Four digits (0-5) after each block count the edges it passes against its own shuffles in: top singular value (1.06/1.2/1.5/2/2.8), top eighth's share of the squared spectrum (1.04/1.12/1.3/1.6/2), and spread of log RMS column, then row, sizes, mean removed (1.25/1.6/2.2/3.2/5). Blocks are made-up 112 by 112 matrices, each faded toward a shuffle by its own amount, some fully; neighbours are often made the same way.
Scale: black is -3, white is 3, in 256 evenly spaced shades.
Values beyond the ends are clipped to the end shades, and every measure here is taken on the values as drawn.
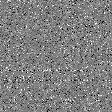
3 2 0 1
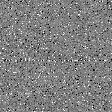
3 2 0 1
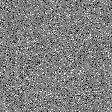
2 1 0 0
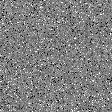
1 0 0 0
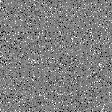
4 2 1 1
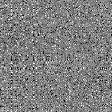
4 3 2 1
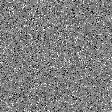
3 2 0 0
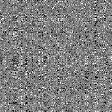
4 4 3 2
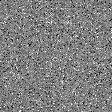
2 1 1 0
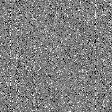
2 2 3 0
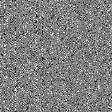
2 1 2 0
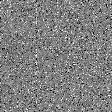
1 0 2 0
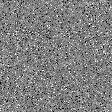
0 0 0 0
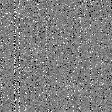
2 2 3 0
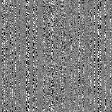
2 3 5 0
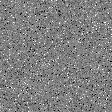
0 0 0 0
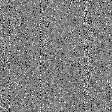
2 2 3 0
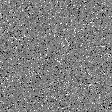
0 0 0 0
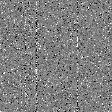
2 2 2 0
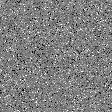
0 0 0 0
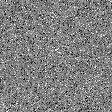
2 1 0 0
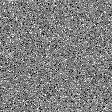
0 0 0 0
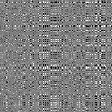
5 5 4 4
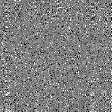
4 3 2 1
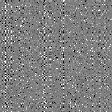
5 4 3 2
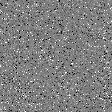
3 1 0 0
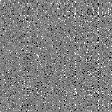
4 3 2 1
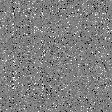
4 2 1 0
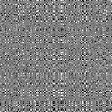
5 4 4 4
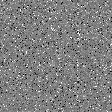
3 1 0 0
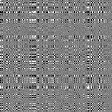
5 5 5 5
